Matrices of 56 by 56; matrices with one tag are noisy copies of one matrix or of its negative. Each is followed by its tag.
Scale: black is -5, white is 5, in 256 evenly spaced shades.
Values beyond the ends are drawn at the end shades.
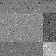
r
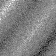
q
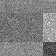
r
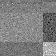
r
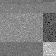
r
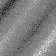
q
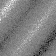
q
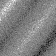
q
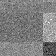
r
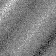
q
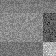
r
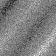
q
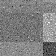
r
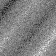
q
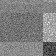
r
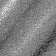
q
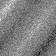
q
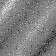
q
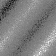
q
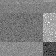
r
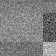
r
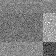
r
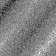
q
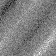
q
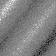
q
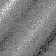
q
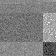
r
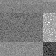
r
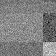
r
